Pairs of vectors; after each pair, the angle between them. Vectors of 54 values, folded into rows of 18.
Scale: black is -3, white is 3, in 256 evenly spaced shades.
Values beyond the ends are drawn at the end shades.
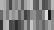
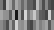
partly opposed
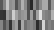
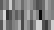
partly opposed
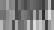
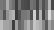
nearly parallel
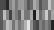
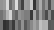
partly opposed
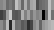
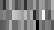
partly opposed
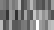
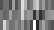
partly opposed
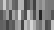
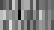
partly opposed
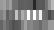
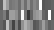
orthogonal
